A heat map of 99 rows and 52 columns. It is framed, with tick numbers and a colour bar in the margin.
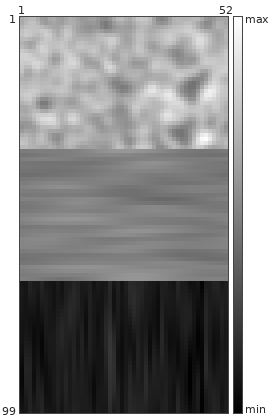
It is made of 3 by 1 panels. Panel 1,1: high, blotchy. Panel 2,1: middling, streaked across, faint in contrast. Panel 3,1: very low, streaked downward, faint in contrast.
